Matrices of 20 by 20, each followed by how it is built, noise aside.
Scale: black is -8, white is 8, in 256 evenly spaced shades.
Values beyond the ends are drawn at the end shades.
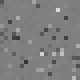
sparse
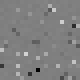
sparse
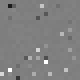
sparse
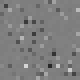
sparse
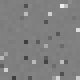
sparse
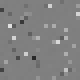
sparse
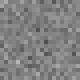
noise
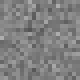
noise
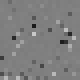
sparse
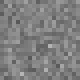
noise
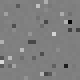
sparse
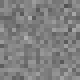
noise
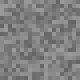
noise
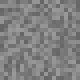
noise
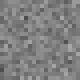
noise
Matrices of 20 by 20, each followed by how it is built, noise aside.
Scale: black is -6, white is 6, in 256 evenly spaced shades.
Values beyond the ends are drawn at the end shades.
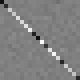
diagonal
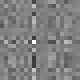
low rank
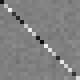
diagonal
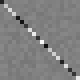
diagonal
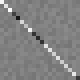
diagonal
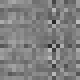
low rank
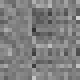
low rank
